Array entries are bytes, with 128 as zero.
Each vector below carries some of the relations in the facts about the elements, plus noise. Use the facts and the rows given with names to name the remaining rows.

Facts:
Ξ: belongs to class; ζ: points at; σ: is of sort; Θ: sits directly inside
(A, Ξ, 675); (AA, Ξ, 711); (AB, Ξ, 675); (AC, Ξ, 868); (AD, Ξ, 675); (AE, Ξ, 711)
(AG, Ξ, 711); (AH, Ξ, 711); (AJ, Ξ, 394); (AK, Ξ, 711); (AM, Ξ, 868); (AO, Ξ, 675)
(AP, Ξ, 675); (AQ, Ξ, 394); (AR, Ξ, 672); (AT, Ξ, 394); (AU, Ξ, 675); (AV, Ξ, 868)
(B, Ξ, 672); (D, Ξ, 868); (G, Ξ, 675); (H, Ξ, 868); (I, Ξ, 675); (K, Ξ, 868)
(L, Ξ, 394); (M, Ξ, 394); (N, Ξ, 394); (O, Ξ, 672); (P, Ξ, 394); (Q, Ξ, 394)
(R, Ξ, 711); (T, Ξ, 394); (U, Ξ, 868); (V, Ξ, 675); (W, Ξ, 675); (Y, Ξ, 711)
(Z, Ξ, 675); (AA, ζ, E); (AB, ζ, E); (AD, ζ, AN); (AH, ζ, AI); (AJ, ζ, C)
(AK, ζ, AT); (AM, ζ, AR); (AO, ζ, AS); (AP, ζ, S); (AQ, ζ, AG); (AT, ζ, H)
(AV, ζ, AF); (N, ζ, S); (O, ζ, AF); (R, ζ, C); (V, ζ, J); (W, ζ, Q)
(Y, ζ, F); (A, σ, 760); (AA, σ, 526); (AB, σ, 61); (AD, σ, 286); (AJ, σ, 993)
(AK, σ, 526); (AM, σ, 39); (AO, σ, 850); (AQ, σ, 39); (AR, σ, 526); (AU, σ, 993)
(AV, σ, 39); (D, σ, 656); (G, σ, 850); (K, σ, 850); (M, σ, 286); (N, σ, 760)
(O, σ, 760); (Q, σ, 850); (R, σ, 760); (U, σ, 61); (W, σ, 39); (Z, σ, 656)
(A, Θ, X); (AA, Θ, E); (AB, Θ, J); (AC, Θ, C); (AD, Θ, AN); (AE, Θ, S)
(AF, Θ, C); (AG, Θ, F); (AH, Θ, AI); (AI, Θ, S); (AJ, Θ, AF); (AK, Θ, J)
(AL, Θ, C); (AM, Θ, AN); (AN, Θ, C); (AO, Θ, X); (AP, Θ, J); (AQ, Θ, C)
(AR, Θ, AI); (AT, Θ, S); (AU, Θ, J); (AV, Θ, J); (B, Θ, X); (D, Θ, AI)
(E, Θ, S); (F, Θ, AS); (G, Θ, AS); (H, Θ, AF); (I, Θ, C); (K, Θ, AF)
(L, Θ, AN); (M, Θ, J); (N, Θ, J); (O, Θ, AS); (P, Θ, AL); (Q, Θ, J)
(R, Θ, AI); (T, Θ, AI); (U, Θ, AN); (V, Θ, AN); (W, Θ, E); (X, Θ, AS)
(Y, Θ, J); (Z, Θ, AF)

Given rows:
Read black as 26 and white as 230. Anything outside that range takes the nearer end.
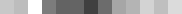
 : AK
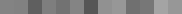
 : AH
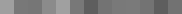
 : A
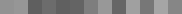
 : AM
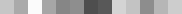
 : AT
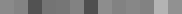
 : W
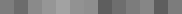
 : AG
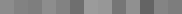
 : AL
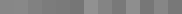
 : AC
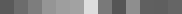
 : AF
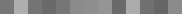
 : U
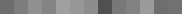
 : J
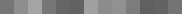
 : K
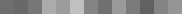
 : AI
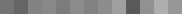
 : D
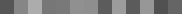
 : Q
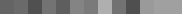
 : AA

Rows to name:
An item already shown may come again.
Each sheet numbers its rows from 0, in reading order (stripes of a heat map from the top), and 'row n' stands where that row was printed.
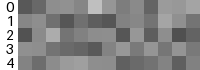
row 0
AR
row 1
Y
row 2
Q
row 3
V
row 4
AG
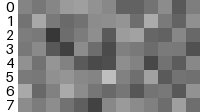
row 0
AG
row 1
U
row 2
R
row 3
N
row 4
AO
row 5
AN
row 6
X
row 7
AD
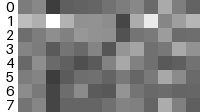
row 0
AP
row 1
H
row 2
J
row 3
AH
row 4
AJ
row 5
AV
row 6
O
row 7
AP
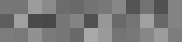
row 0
G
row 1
AB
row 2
Z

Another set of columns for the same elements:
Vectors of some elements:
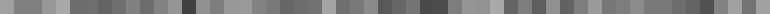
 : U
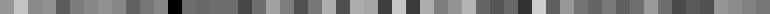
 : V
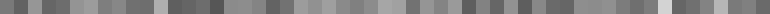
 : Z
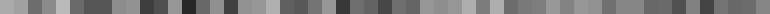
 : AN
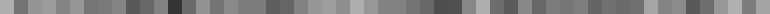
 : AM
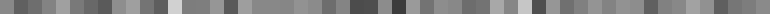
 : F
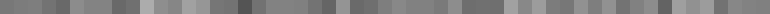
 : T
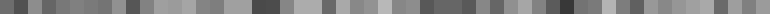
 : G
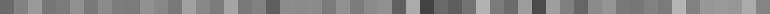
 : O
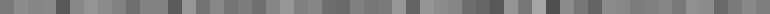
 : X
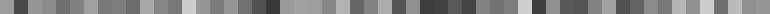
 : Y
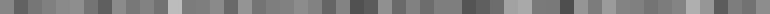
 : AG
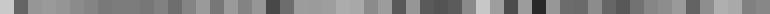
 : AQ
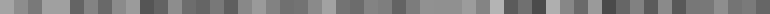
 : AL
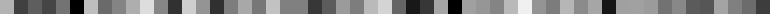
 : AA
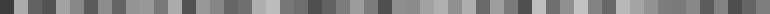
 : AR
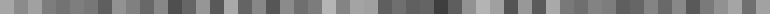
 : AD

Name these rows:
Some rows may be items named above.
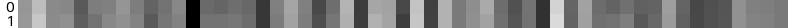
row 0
V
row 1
V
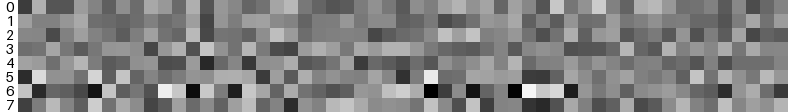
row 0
AR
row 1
U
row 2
H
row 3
AO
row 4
AN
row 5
R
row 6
AB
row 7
AJ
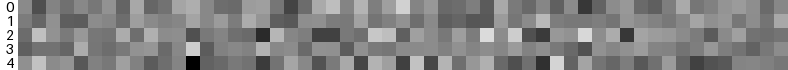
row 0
K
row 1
M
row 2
AK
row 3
Q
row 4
V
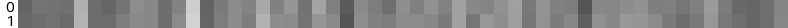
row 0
Q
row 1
Q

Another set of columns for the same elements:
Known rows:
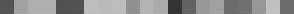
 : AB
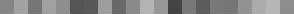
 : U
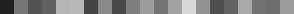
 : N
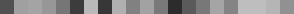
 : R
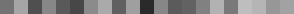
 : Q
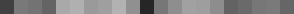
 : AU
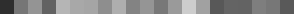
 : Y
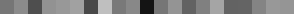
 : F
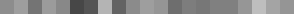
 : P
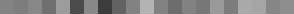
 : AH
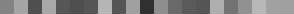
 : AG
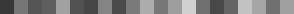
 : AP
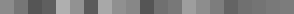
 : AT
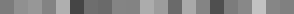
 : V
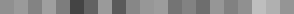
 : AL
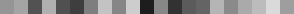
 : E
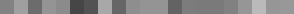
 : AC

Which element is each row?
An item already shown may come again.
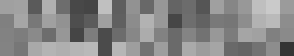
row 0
AN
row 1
U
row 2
AH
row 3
AJ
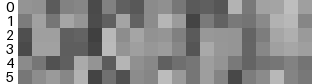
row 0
D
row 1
U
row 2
AV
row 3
AV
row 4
AT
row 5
V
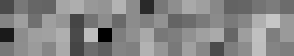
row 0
AU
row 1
Z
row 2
AK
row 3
V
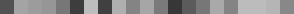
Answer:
R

